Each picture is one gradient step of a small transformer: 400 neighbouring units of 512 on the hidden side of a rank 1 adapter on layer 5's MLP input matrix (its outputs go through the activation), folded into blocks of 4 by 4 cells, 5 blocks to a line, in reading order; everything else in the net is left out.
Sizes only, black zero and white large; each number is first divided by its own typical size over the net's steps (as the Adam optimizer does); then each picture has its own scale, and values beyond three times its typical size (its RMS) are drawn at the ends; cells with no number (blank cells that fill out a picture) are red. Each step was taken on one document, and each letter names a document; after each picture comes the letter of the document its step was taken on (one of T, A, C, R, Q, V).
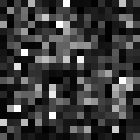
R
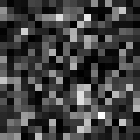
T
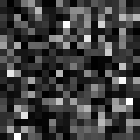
T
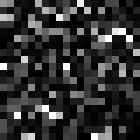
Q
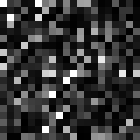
Q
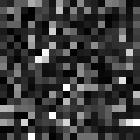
R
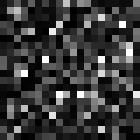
R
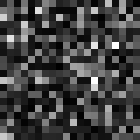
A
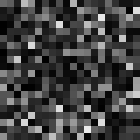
A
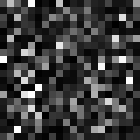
R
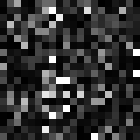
Q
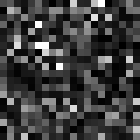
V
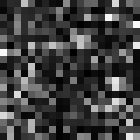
V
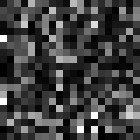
T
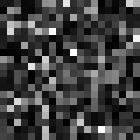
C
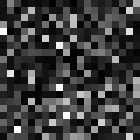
T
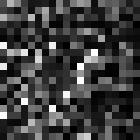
V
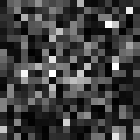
C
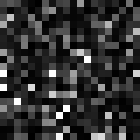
Q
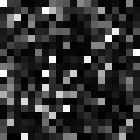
Q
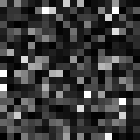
V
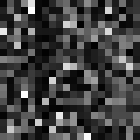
T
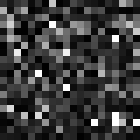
A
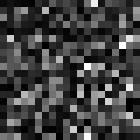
R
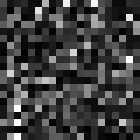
R
